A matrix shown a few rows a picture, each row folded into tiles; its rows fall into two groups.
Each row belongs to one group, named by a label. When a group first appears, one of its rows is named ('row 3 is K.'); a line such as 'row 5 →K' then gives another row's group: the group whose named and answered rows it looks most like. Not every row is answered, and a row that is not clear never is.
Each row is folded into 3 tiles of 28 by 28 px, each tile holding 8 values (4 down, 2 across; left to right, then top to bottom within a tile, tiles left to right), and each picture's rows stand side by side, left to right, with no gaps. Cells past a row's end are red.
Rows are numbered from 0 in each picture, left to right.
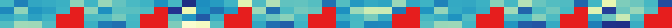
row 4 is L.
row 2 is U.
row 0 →U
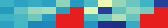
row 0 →L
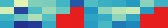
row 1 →L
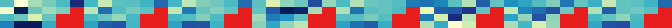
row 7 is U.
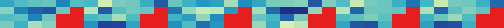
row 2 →L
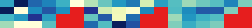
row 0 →U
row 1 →L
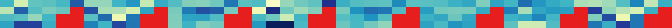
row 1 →L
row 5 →L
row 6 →U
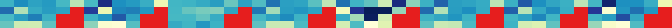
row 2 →L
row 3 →U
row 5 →U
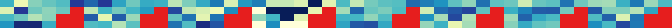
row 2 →L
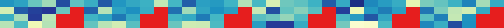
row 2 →U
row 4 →U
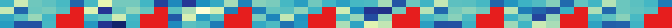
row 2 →L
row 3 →L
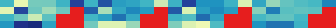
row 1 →U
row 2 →U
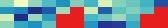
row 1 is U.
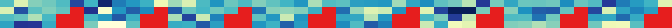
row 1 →U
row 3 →L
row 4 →L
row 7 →U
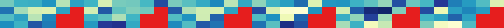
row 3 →L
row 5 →U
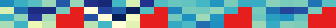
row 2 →L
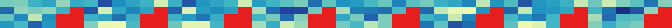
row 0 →L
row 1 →U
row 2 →U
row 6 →U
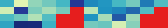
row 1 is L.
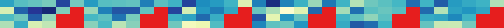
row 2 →U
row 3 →L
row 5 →U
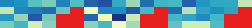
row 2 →U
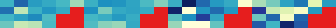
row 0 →U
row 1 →U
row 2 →U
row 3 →L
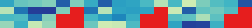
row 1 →U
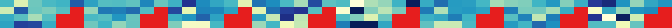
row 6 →L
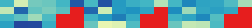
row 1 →U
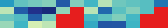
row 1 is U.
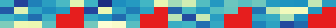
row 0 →U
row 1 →U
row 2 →L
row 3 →L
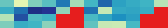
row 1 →U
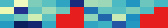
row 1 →L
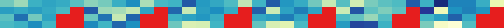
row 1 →L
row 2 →U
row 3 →U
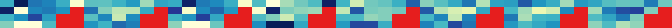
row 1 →L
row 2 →U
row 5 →L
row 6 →L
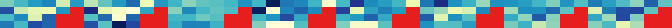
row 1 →L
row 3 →U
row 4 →U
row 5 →L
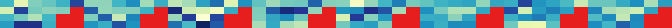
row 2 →L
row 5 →L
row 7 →L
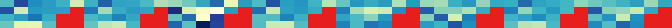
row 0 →U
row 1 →U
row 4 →L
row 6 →U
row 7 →L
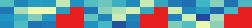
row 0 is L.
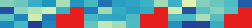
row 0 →L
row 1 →U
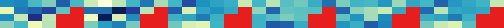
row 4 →L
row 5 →U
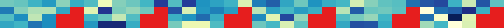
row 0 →L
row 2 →U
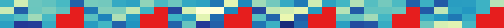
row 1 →L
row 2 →L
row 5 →U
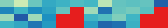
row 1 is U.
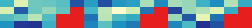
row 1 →L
